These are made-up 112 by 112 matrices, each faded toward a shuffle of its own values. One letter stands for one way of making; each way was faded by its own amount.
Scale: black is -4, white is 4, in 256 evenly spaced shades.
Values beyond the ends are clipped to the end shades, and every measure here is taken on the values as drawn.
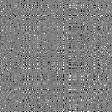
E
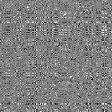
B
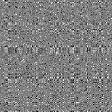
B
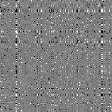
E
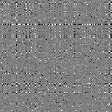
E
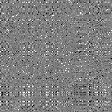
B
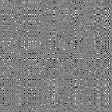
E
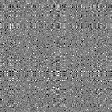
B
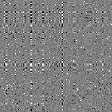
E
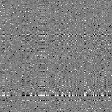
B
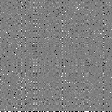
E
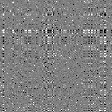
E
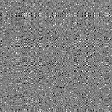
B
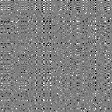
E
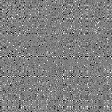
B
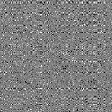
B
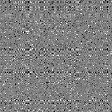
B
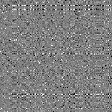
B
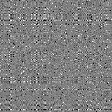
B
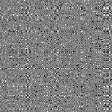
B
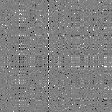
E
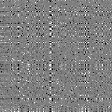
E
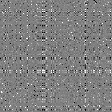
E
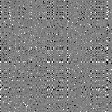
E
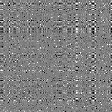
E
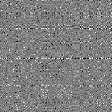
B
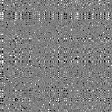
E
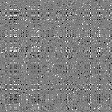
E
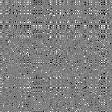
E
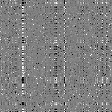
E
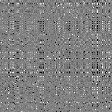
E
